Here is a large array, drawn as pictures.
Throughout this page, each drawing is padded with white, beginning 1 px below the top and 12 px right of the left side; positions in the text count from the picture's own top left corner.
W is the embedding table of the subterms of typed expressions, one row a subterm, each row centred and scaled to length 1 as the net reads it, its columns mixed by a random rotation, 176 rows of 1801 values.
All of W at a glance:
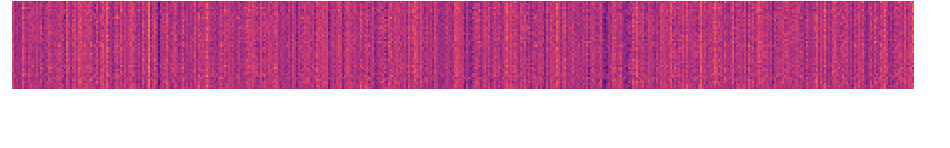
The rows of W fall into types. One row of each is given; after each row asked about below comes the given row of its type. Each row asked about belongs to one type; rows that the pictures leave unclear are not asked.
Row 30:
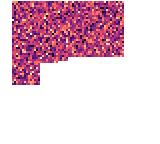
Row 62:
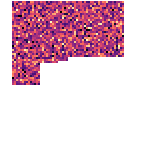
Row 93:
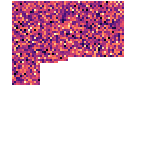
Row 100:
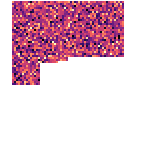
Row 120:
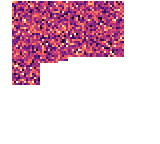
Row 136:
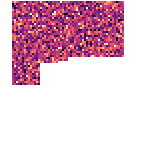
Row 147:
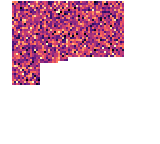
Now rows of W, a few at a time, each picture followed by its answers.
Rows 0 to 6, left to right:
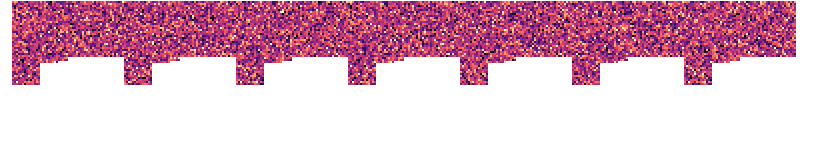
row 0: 136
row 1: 120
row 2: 147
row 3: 136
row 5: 93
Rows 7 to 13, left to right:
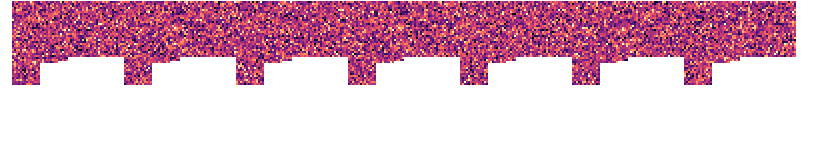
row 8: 93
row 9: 120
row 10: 93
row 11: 136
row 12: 147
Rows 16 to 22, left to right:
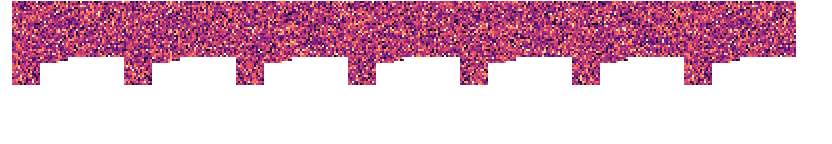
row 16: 147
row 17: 147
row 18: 93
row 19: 136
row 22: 147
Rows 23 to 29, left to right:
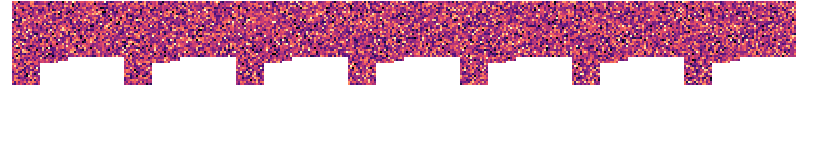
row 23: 30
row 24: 62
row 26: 120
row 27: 93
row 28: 120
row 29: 120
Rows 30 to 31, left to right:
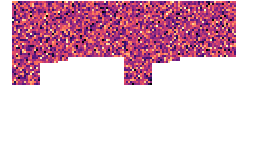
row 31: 147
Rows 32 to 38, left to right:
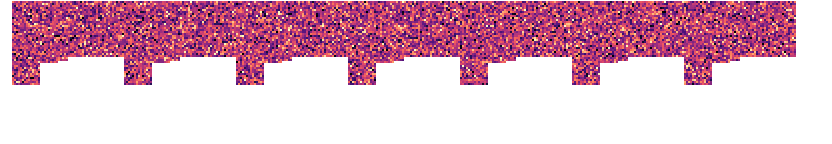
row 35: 120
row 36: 62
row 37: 30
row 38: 120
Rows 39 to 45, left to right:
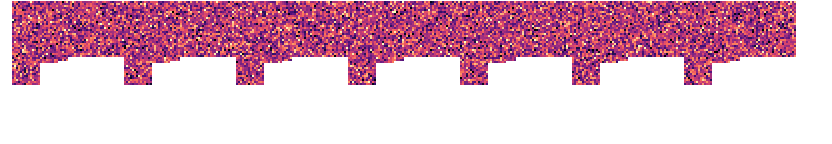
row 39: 30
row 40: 62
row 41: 93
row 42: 147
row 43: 62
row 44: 100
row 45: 93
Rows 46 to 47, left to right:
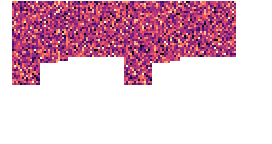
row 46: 147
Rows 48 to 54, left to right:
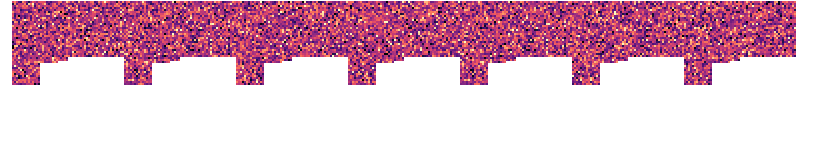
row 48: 62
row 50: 147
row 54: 147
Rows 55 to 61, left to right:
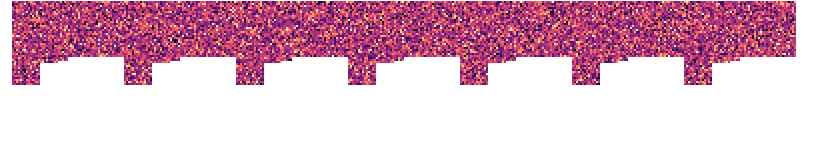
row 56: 120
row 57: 147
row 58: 30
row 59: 30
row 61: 136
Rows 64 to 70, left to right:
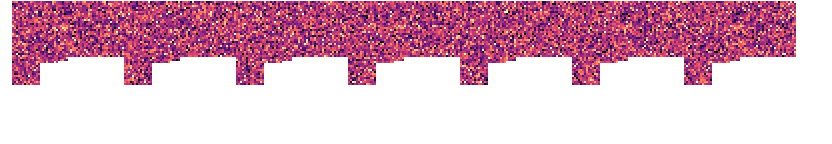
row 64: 93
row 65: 147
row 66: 136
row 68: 147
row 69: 93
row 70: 93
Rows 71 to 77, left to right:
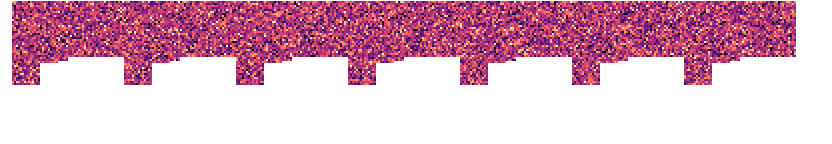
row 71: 120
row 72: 30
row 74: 30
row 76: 93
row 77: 93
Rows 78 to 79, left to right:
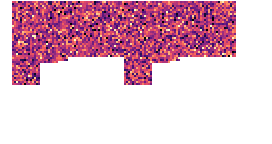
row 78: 147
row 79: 93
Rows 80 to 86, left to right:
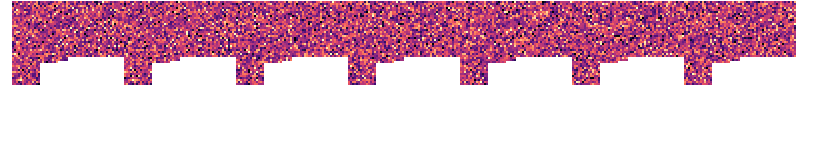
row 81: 62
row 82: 30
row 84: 147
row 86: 120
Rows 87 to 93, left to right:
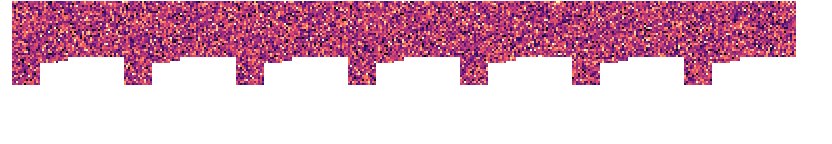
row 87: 136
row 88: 120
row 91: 136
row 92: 62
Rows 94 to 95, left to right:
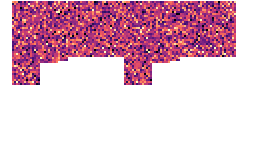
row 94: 147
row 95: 93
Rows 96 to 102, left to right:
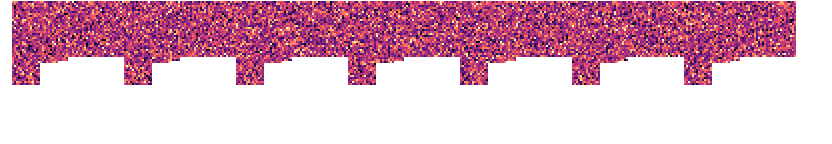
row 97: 147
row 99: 62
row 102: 136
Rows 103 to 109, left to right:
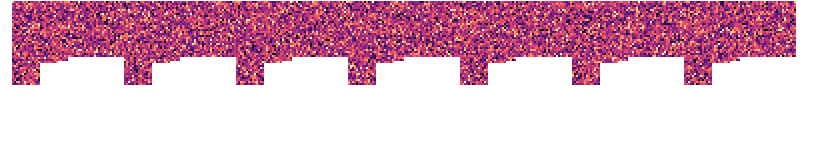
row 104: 136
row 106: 120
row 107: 136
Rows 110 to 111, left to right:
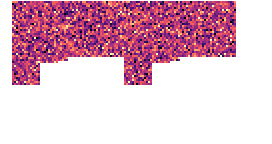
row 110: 93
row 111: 136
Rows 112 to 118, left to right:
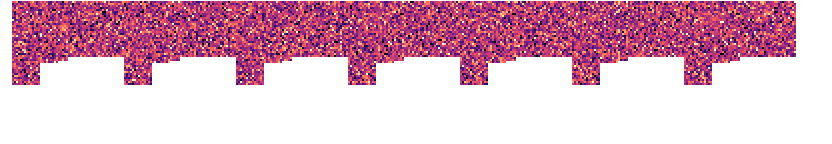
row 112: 30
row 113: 120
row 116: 100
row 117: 147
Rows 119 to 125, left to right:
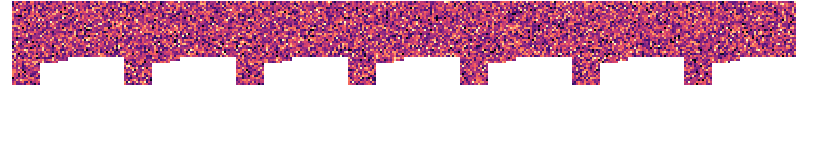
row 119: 62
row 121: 62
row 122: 147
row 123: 93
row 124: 100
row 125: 136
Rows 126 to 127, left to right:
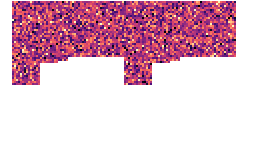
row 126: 30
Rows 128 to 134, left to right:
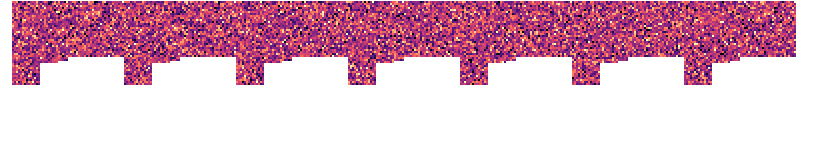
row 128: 147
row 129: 93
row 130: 147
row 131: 120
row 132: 136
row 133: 62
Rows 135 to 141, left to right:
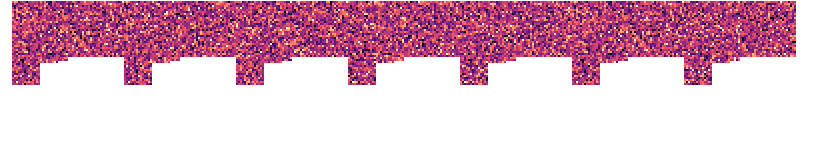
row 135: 136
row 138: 100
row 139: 120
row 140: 136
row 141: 30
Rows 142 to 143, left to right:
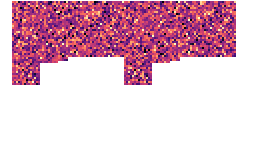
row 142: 147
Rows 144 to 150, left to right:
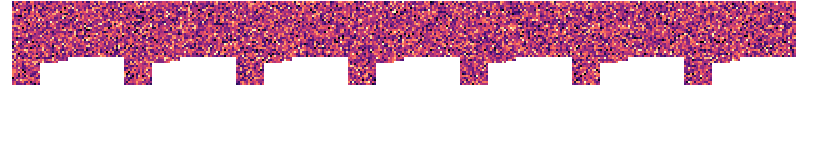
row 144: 62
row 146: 100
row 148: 93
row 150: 100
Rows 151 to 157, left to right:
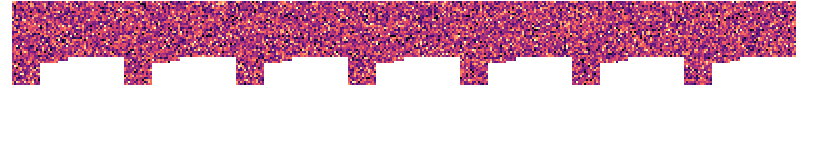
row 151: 120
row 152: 136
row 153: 120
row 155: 62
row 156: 136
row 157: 30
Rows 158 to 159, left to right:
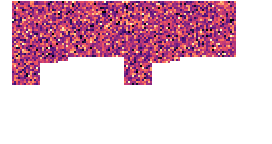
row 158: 30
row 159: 136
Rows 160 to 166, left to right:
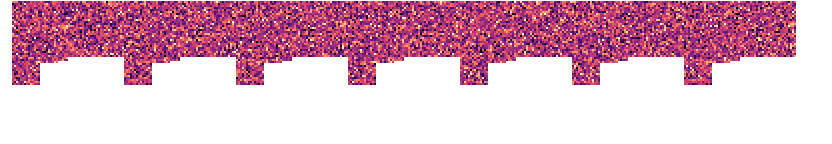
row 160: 93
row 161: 62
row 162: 62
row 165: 120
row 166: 62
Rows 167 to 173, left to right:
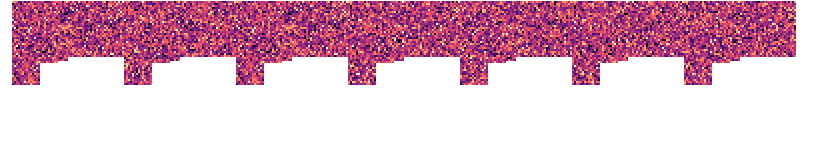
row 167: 93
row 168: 30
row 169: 93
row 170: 120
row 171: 93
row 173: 120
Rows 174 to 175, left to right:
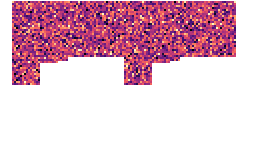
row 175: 30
